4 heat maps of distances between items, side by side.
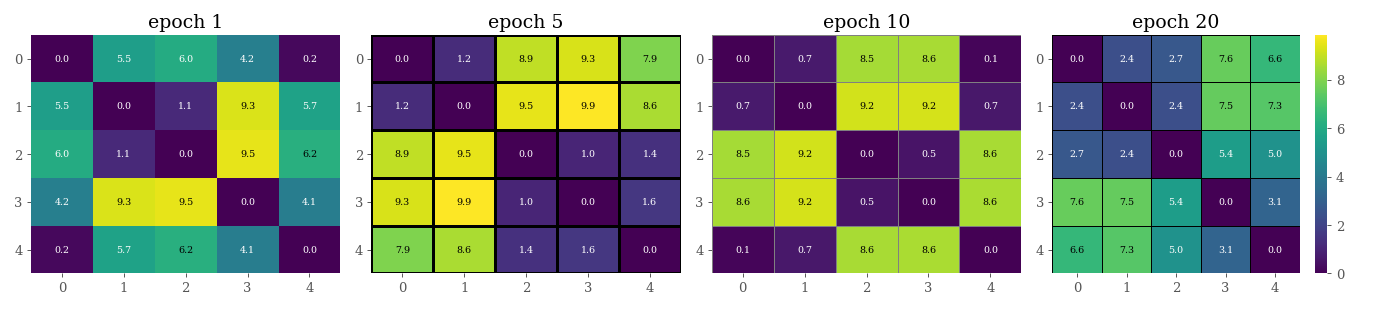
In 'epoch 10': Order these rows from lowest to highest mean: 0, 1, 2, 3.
0, 1, 2, 3
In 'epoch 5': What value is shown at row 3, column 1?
9.9
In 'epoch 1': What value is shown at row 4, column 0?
0.2
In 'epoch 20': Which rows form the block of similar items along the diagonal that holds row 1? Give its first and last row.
0 to 2
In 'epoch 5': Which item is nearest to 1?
0
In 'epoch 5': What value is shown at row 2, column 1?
9.5
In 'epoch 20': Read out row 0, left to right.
0.0 2.4 2.7 7.6 6.6
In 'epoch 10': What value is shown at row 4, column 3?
8.6
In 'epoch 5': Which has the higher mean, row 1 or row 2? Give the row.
1
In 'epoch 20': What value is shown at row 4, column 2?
5.0
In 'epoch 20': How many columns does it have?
5
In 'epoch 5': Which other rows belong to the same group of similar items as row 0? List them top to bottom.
1
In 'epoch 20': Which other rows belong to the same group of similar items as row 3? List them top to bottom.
4
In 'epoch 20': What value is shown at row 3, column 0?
7.6
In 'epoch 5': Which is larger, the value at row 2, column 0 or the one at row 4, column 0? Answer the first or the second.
the first
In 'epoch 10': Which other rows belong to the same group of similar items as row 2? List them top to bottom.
3
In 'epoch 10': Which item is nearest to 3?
2
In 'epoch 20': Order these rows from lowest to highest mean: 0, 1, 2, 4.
2, 0, 1, 4
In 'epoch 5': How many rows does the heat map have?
5
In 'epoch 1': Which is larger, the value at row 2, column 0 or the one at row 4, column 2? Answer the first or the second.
the second
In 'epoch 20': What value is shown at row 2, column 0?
2.7
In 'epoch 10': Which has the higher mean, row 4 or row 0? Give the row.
4
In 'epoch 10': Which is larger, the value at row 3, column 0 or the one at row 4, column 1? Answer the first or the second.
the first
